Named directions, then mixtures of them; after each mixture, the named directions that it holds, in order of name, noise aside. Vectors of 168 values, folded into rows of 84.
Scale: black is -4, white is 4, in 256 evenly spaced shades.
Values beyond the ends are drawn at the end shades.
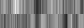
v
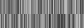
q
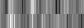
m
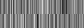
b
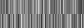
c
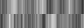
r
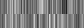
b, q, r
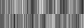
b, m, r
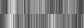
c, m, r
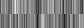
b, q, v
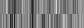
c, m, v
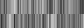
q, r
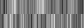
b, c, r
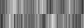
r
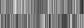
c, q, v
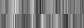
m, v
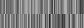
c, q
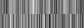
c, m, q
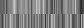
c, q, r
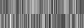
c, m, q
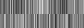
b, v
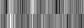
m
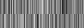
b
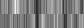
b, v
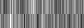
b, m, q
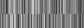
c, m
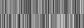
q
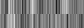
b, m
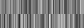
q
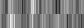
m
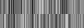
b, m, v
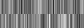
q, v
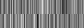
b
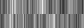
b, r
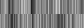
m, q
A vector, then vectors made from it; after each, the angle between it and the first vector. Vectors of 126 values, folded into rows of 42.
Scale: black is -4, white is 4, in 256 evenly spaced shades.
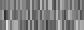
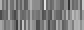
orthogonal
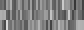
partly aligned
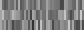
partly opposed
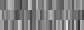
orthogonal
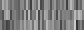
partly opposed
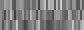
partly aligned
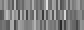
partly opposed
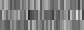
orthogonal
